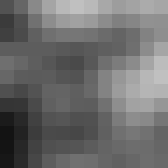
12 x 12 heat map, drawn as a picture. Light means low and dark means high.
Overall the values sit about 60% of the way up the scale. The ninth with the highest average is the bottom left. Values rise toward the bottom left. The ninth with the lowest average is the middle right.
